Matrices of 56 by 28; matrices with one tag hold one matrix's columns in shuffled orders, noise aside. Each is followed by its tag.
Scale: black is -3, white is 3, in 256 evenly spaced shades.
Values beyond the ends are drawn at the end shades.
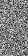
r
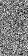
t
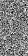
t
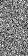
r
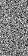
r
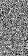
t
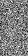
t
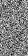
r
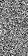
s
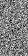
r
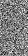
t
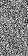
r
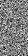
s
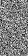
r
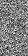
s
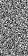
r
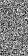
t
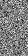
r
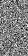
r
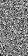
s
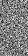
r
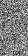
t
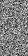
s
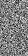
r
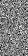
s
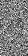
s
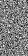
r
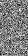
t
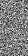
s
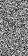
s
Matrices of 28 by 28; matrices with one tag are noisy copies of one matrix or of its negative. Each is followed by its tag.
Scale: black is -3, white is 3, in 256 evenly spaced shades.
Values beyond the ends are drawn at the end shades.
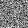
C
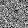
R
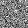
R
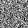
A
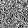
A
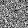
R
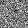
R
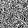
A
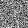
C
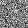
R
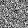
R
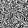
A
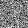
C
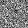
R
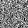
A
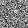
R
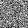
C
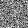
C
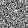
R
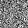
A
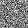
R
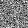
C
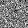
R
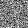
C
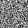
A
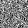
A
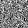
A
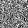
A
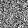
A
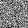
C
